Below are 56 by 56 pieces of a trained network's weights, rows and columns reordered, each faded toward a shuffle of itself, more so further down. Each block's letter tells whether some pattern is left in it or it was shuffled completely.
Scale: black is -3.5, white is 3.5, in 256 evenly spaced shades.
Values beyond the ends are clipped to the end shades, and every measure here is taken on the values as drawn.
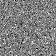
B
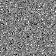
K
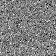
B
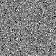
K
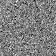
B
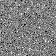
B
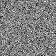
B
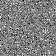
B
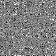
K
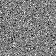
B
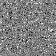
K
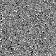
K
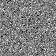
B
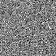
K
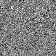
K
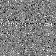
K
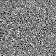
K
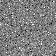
B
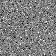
B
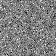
B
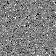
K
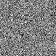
K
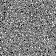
B
